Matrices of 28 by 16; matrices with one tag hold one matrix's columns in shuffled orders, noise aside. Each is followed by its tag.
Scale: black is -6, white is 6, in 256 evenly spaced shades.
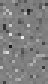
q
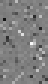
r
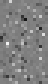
r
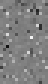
q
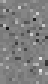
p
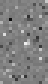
r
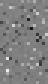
p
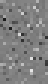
p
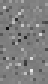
p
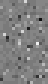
r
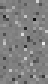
r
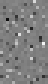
r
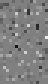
q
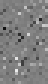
p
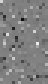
r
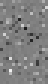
p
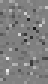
p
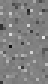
q
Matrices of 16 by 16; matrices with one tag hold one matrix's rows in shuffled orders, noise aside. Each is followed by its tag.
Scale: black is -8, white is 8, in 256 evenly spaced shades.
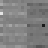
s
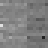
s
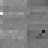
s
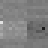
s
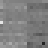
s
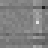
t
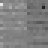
s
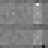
t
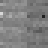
s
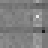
t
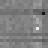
t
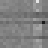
t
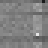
t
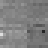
s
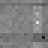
t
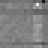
t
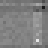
t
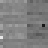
s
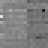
s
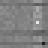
t
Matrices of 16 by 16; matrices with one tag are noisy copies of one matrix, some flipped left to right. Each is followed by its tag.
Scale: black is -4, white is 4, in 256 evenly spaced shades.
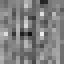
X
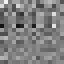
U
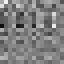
U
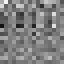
U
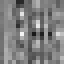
X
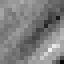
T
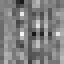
X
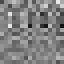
U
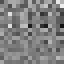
U
